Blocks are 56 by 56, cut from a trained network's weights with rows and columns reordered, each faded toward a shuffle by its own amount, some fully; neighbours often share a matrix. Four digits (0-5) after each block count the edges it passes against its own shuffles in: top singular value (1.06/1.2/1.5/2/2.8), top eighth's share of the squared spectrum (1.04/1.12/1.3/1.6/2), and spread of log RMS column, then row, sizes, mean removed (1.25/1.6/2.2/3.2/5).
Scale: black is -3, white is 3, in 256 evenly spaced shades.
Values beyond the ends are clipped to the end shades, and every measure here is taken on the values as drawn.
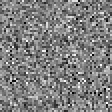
2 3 2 2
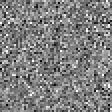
2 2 1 1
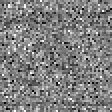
1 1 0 0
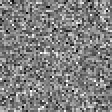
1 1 0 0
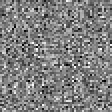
3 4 2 2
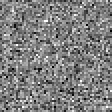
1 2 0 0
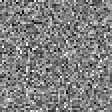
2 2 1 0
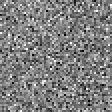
1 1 0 0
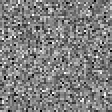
0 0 0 0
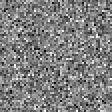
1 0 0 0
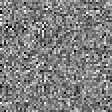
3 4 2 1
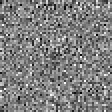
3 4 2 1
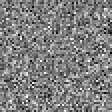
2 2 1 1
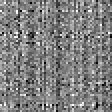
4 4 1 3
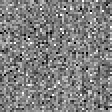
1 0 0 0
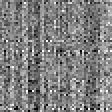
4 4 0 3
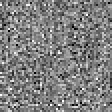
2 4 2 1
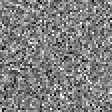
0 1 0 0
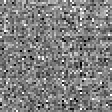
2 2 2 0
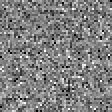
1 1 0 0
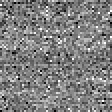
2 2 2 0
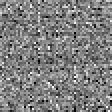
2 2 2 0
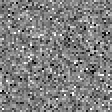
0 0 0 0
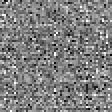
2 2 2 0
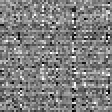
3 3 3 0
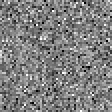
0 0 0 0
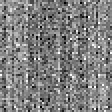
3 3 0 2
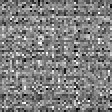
3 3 3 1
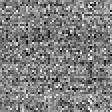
2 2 2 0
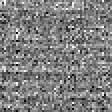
3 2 2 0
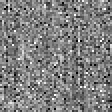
2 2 0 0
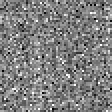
0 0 0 0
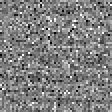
1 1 1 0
